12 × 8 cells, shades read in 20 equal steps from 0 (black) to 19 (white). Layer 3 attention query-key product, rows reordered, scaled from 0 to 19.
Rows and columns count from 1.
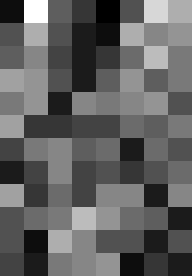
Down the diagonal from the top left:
1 13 5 2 9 8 8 8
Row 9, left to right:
12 4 8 5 10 10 2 10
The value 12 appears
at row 4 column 1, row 6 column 1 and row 9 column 1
